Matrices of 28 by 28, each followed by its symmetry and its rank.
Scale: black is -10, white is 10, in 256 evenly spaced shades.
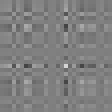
symmetric, rank one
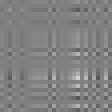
symmetric, rank one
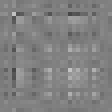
symmetric, rank two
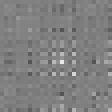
symmetric, rank three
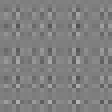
neither, rank one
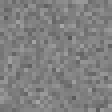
neither, full rank
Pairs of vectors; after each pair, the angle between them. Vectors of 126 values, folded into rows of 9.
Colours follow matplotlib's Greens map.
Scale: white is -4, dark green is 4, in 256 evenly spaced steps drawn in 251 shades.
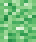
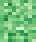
nearly parallel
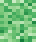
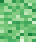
nearly opposite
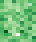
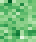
partly opposed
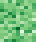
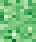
orthogonal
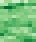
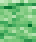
nearly parallel
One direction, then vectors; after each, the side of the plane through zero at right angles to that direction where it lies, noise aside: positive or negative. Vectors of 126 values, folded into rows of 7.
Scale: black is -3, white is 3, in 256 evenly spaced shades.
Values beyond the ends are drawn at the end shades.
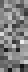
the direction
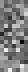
negative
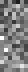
negative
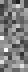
negative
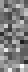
negative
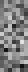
positive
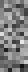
positive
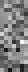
positive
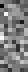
positive
